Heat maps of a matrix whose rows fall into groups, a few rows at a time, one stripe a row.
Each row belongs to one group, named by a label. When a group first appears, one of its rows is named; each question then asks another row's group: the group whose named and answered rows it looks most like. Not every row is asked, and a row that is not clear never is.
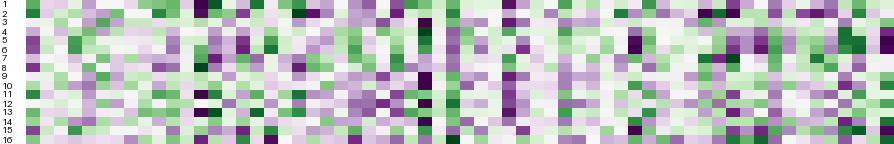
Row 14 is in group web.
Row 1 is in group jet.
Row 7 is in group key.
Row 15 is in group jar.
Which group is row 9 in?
web
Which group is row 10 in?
web
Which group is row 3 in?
web
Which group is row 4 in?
jar
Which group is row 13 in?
jet
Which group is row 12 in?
web
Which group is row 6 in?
jar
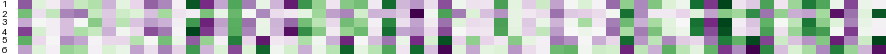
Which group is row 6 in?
jar
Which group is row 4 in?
key
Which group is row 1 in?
key
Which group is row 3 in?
key
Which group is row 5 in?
web
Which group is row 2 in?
web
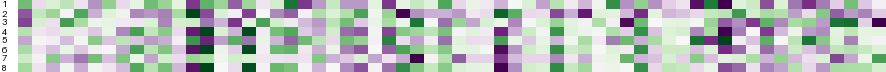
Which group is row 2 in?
key
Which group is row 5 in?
key
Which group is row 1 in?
jet
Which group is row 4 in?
jet
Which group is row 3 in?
jar
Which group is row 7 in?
web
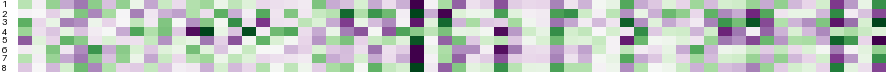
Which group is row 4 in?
jet
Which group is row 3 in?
web
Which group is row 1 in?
web
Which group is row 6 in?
web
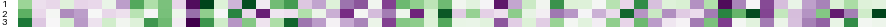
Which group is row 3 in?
jet
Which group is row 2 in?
web
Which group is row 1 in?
jet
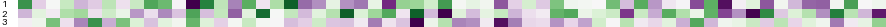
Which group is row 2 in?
jar
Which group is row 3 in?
web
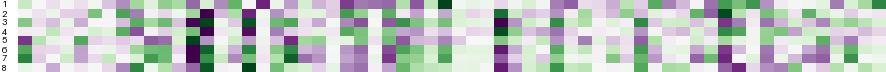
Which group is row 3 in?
jet
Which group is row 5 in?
key
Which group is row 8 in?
jet
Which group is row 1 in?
web
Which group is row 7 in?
jet
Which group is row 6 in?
jet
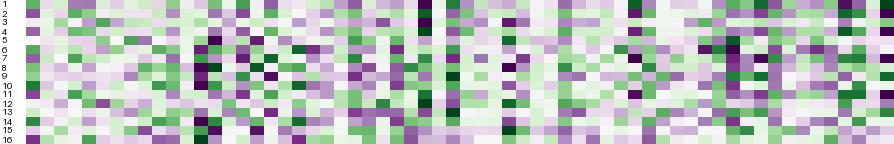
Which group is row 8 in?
jet
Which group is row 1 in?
web
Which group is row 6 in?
jet
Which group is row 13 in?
web
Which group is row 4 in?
jar
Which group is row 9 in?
web
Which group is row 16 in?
key
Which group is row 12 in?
jar
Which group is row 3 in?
web
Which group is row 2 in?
jar
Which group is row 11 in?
jar
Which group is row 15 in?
key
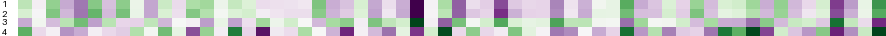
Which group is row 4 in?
web
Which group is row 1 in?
web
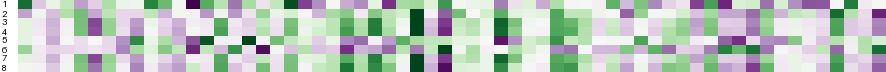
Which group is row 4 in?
jar
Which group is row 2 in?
jar
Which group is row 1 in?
jet
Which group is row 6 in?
web
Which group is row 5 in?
jet
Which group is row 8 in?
jar
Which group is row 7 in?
jar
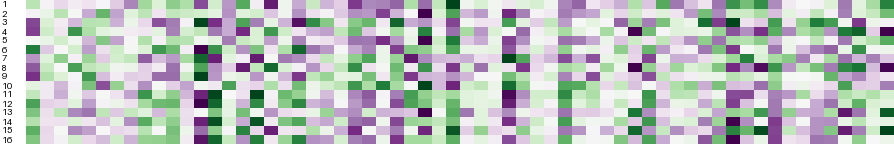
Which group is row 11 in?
jet
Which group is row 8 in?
jar
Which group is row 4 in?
jar
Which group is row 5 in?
web
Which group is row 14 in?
jet
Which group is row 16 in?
jet
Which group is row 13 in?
web
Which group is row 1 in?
web
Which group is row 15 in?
web
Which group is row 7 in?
key
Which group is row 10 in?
jar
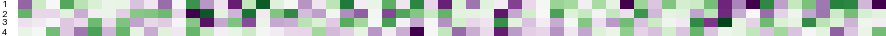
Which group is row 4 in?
web
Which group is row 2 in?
jet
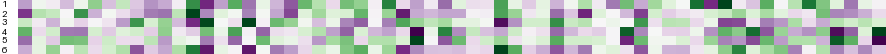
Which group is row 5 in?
jar
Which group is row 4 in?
web
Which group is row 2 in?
key
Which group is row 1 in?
key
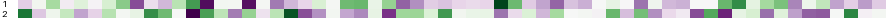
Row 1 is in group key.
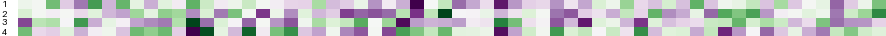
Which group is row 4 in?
jet
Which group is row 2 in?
web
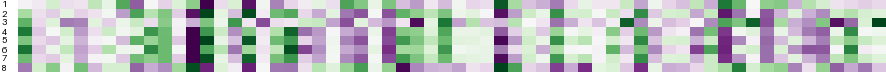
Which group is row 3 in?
web
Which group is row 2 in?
jet
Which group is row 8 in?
key
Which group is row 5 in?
jet
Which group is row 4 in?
jet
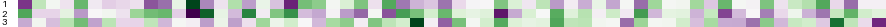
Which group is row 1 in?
key
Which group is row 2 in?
jet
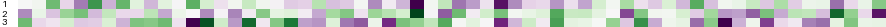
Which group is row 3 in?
jet
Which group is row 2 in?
jar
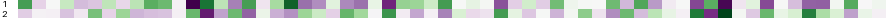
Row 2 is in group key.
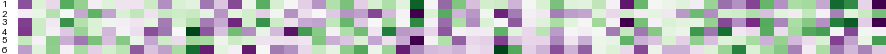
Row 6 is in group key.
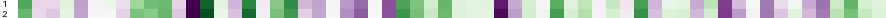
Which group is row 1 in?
jet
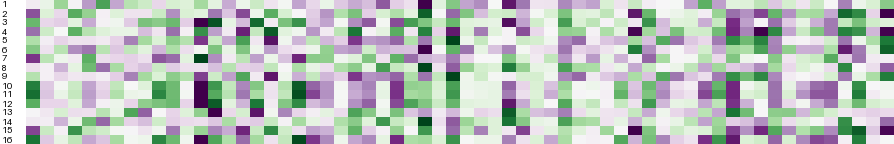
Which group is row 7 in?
key
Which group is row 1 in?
web
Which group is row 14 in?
jar
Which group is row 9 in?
web
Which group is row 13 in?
key
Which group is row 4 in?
jar
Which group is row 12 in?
jet
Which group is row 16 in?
jet
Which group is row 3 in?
jet
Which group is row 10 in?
jet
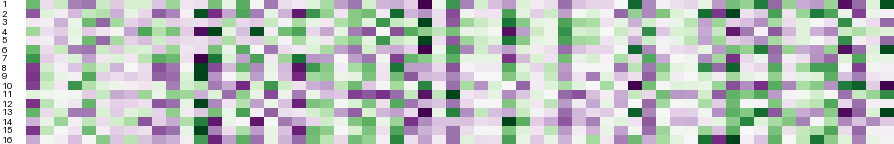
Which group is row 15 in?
key
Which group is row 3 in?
jar
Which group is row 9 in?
key
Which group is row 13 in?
web
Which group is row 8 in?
key
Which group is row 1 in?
web
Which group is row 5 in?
jar
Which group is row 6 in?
web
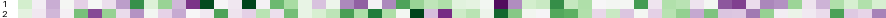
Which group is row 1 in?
jet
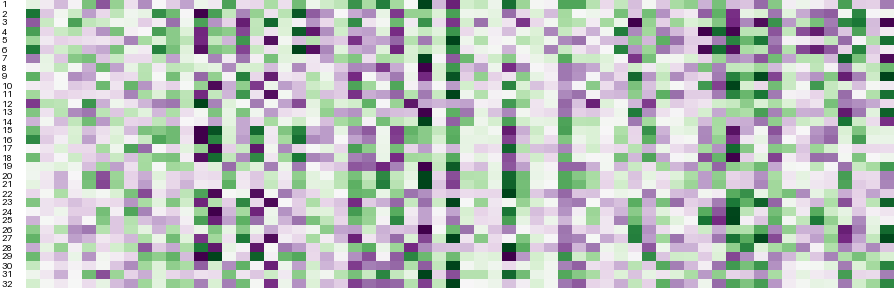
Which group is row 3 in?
jar
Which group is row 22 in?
key
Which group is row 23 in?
web
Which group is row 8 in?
web
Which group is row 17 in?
key
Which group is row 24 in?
key
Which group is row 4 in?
jet
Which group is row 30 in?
web
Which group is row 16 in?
jet
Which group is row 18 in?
jet
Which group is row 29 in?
jet
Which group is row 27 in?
web
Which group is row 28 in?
key
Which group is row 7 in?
jar
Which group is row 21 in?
jar
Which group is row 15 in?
jet
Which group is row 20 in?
jar
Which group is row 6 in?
jet
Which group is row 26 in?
web
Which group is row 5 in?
web
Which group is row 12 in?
key
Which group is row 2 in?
jet
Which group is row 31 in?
jar
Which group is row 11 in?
web
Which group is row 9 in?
web
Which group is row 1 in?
jar
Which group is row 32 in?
web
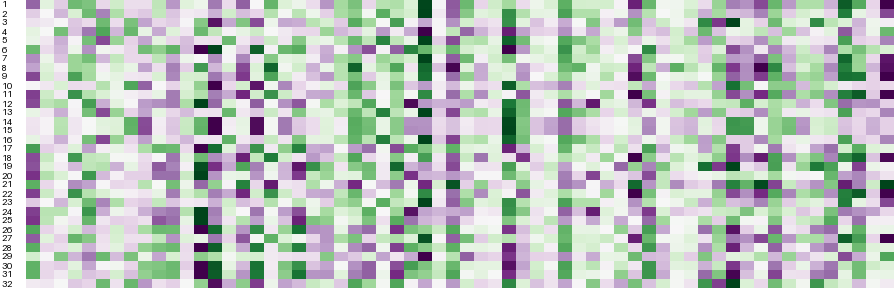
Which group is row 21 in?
web
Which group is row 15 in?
key
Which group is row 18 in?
jar
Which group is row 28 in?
jet
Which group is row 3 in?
key
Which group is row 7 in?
jar
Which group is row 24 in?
key
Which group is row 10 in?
key
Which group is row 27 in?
jar
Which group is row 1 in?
jar
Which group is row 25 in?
key
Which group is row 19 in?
key
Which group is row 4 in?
web
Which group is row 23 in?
jar
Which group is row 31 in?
jet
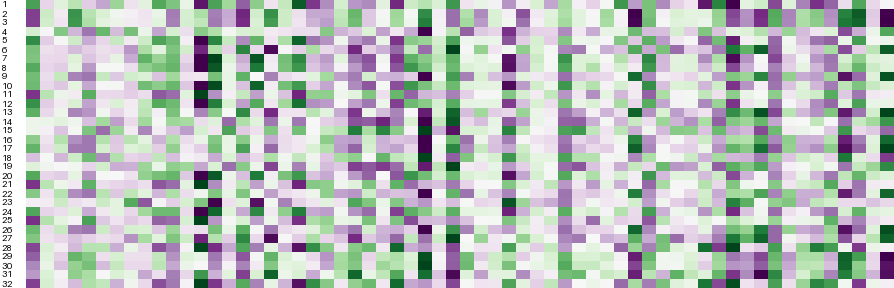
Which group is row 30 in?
jar
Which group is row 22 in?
web
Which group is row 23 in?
key
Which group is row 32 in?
key
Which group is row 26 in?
web
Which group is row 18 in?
jar
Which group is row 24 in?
jet
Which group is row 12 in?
jet
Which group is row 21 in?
key
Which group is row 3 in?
jar
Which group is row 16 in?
web
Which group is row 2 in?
jar
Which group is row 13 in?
web
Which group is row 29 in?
jar
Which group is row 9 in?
web
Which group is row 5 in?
jet
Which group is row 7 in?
jet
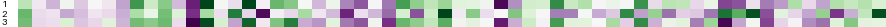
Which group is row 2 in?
web
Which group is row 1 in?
jet
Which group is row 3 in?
jet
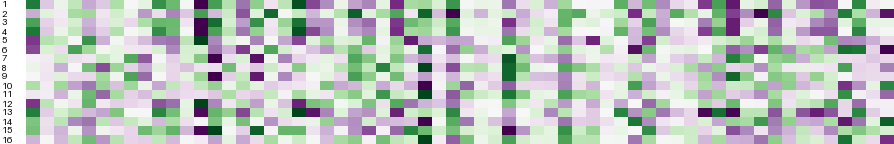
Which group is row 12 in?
key
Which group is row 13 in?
jet
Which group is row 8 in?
jar
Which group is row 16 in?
jar
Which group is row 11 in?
jar
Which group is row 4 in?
jet
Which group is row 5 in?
key
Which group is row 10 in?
web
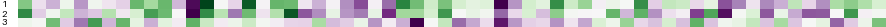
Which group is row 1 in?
jet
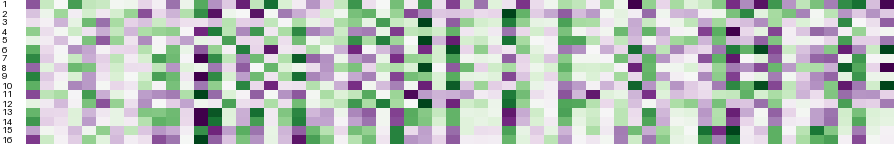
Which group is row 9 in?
jet
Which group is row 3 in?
jar
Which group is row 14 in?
jet
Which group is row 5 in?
jar
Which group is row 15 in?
key
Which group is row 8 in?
jar
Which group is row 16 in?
key
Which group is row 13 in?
jet
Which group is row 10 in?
web
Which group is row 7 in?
jet
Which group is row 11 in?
key
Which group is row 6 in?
web
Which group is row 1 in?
jar
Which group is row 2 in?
key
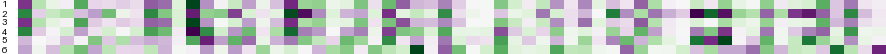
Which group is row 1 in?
key
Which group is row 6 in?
jar
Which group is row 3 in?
key
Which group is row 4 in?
jet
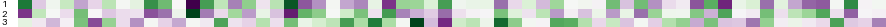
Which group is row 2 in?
key
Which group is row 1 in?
jet
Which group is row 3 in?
jar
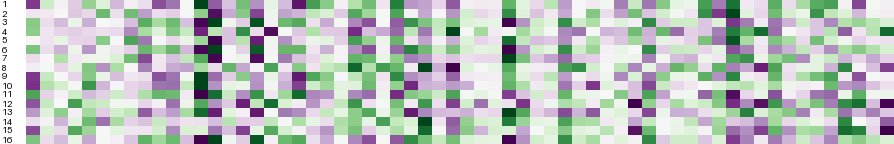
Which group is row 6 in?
jet
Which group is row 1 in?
key
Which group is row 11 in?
jet
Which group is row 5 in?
key
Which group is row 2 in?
key
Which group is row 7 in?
key
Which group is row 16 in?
jet
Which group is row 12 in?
jar
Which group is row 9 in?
key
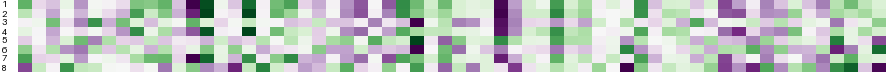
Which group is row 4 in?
jet
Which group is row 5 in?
jar
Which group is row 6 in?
web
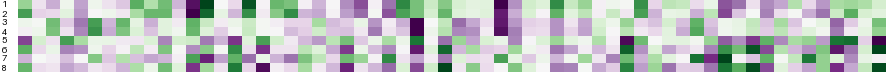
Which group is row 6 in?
web
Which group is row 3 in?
web
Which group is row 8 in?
web
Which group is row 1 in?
jet
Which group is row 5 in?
jar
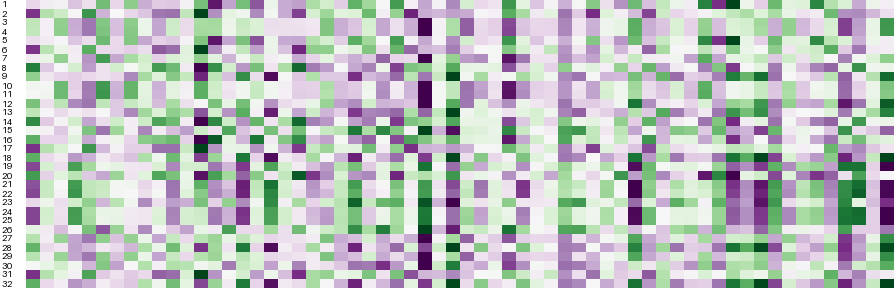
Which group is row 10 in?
web
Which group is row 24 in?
jar
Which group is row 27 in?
web
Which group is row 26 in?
jar
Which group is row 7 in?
web
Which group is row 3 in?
web
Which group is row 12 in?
web
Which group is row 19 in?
jar
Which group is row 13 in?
web
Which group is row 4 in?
web
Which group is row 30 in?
web
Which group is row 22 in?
jar
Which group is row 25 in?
jar
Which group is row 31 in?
key
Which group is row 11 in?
web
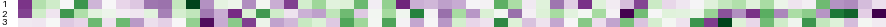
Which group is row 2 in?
jar
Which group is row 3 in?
key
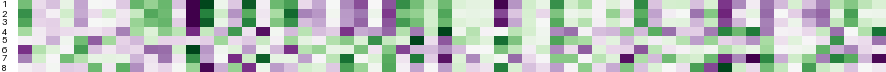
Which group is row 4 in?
web
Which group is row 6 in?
key
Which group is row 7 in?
jar
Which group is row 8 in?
key
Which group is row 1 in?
jet
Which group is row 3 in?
jet
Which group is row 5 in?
jar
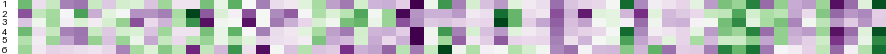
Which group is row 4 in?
web
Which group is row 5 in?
web
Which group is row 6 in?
web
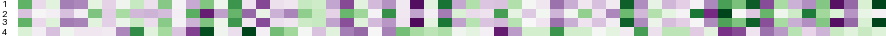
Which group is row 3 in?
web
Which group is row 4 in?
jet
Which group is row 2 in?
key
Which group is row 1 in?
web
